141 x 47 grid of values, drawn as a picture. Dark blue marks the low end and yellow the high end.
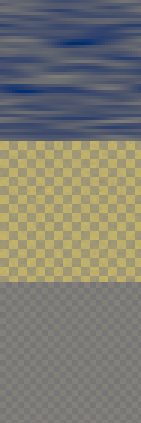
The table splits into 3 rows of 1 panel. Panel 1,1: low, streaked across. Panel 2,1: high, checkered. Panel 3,1: middling, checkered, faint in contrast.
